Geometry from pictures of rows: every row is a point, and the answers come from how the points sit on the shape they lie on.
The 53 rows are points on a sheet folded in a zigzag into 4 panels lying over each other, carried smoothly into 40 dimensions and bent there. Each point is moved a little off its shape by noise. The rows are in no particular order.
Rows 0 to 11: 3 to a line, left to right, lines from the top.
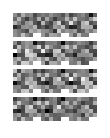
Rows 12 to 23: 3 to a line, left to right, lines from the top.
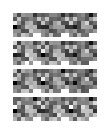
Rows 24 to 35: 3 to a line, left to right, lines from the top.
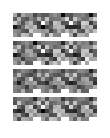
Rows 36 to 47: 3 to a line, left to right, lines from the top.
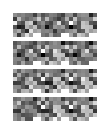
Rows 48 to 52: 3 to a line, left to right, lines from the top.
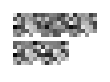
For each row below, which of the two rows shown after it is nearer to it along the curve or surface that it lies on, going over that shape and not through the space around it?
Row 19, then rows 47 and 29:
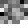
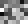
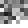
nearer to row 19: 47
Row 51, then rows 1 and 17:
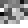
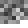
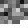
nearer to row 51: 17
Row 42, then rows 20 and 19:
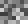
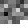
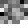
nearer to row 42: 20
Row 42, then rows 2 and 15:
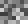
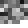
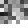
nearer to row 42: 15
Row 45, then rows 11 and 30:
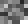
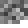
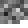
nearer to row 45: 30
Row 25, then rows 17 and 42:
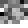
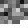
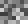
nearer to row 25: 17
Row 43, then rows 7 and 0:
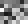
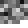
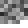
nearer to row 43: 7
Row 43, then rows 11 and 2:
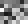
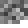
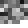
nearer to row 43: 2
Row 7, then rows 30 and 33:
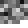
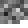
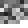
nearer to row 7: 33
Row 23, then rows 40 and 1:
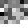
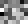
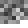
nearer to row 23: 40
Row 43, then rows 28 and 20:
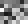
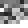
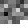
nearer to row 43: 28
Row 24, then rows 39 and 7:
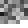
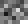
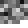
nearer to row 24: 39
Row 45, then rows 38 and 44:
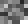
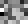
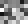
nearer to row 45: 38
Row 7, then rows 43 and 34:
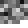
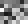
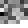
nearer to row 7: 43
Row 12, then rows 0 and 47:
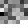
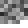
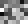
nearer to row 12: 0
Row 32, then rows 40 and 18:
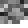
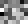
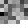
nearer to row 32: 40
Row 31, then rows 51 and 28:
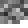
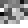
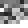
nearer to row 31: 28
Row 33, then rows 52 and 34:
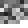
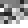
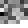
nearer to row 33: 52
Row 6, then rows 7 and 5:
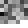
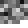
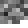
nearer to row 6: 5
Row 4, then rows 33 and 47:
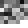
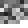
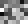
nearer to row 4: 47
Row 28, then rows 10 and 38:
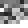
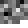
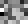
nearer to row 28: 38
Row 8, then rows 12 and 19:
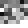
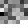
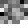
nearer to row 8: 19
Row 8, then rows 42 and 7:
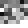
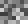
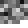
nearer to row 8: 7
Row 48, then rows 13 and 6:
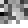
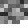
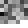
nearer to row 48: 6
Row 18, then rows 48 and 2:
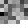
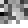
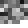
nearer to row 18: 48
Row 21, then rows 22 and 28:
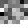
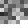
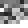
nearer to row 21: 28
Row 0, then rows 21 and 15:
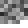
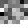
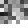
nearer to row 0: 15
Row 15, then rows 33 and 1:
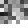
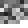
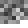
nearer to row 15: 1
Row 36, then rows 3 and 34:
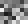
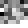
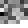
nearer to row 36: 34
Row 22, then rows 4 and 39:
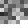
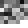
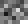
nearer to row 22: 39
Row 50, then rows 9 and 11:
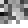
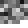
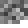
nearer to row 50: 11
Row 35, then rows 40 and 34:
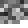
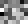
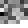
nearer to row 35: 40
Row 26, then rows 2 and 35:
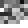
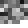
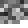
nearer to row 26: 2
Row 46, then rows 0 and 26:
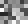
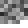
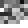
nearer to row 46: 0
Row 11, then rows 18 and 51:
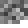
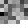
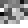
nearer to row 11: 18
